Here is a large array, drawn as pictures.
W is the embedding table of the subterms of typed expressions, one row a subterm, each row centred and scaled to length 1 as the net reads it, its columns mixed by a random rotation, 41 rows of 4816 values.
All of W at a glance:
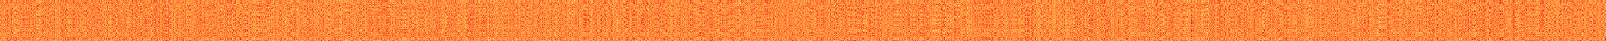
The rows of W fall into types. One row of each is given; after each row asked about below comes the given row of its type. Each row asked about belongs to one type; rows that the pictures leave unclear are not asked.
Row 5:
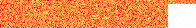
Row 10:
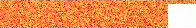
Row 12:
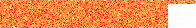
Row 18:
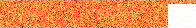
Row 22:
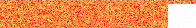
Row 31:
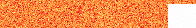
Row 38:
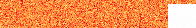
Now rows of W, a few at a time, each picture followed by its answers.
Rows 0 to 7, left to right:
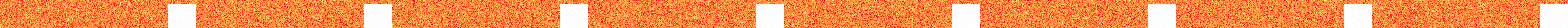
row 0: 38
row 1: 10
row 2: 38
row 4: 22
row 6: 12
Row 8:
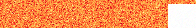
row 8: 12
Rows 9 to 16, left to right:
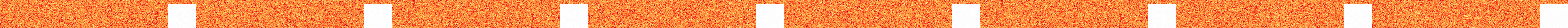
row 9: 10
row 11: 38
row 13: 18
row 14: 38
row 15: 31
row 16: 5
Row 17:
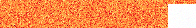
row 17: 22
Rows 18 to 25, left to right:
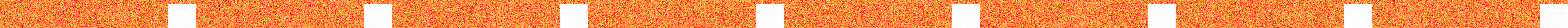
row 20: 31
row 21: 22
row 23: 31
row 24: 18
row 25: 38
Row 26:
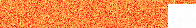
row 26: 22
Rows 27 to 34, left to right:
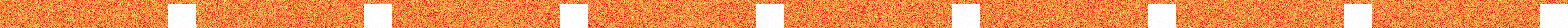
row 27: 18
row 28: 38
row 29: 31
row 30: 31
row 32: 12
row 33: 12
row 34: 10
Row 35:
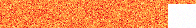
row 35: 12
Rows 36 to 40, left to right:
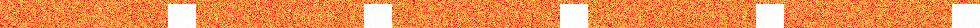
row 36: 31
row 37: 18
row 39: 18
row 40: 10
